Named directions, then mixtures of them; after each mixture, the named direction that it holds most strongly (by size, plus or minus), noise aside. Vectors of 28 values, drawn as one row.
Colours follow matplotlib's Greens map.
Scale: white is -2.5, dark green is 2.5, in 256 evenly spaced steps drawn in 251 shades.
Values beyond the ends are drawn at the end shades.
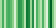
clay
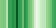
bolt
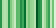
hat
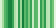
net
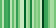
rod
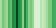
bolt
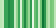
net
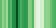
bolt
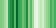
bolt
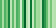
rod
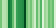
hat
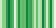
clay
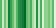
hat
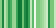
clay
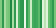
rod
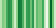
clay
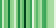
rod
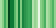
net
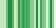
net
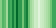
bolt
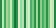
clay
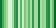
net
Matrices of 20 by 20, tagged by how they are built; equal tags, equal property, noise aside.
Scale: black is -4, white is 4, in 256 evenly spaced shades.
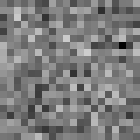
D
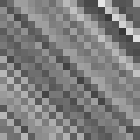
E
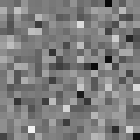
D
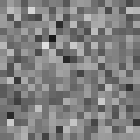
D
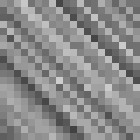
E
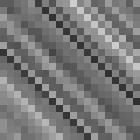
E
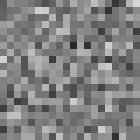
D
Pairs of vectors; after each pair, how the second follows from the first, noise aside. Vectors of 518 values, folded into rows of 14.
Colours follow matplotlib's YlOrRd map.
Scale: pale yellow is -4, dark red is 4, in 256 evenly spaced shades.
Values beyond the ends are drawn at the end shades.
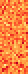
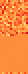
partly zeroed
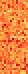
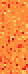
partly zeroed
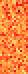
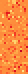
partly zeroed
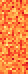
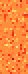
partly zeroed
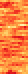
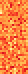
shuffled
